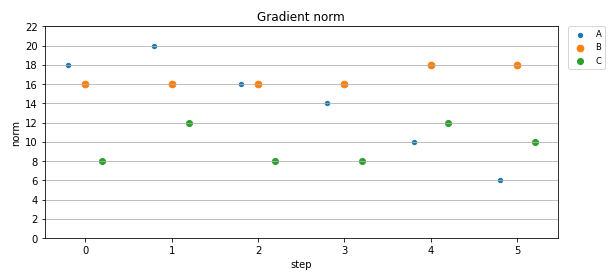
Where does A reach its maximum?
1
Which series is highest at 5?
B
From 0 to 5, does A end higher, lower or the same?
lower
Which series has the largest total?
B
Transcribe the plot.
Title: Gradient norm
x-axis: step, ticks 0 1 2 3 4 5
y-axis: norm, ticks 0 2 4 6 8 10 12 14 16 18 20 22
Legend: A, B, C
Values:
A: 18 20 16 14 10 6
B: 16 16 16 16 18 18
C: 8 12 8 8 12 10
